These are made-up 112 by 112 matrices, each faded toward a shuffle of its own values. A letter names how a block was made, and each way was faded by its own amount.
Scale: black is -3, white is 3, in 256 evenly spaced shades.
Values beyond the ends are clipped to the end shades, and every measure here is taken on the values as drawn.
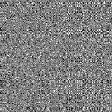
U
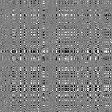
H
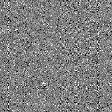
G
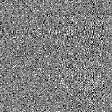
G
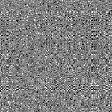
U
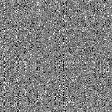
G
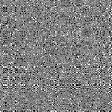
U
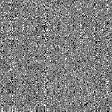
G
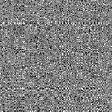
U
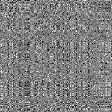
U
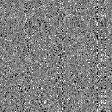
G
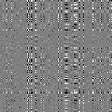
H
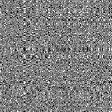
U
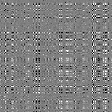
H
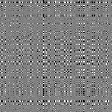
H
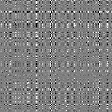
H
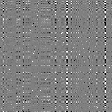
H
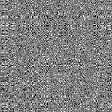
U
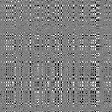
H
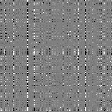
H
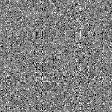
G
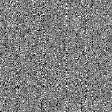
G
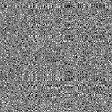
U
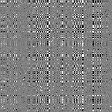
H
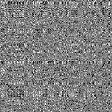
U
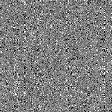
G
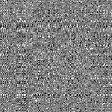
U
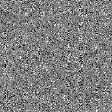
G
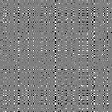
H
